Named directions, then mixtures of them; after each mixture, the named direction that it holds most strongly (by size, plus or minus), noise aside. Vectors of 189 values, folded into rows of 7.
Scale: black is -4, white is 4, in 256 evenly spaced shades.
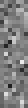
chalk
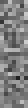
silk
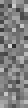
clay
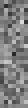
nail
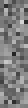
nail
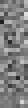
silk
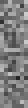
silk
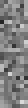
silk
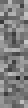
silk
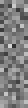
clay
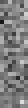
silk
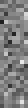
chalk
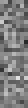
silk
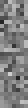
silk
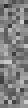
nail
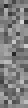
nail
